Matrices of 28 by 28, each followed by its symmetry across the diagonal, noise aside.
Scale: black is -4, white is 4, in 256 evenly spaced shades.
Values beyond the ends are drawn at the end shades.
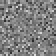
antisymmetric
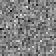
symmetric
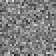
neither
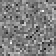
symmetric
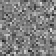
antisymmetric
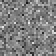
antisymmetric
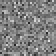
neither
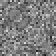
symmetric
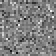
antisymmetric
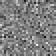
antisymmetric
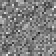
symmetric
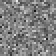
neither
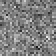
antisymmetric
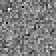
symmetric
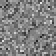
symmetric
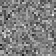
neither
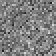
symmetric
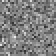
neither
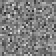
antisymmetric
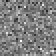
neither
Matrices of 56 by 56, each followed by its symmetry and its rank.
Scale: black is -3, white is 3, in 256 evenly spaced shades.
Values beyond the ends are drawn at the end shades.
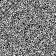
symmetric, full rank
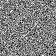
symmetric, full rank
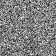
neither, full rank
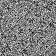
symmetric, full rank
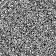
symmetric, full rank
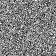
neither, full rank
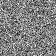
neither, full rank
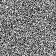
neither, full rank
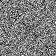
symmetric, full rank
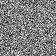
neither, full rank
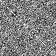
symmetric, full rank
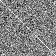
symmetric, full rank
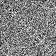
symmetric, full rank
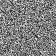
symmetric, full rank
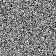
neither, full rank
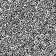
symmetric, full rank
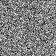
neither, full rank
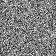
neither, full rank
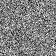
neither, full rank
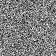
neither, full rank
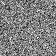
symmetric, full rank
